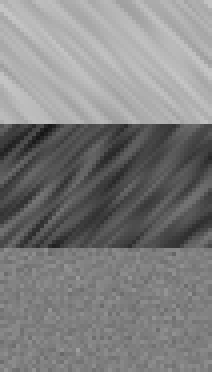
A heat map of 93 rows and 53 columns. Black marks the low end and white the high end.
It is made of 3 by 1 panels. Panel 1,1: high, slanting down to the right, faint in contrast. Panel 2,1: low, slanting up to the right. Panel 3,1: middling, fine-grained, faint in contrast.
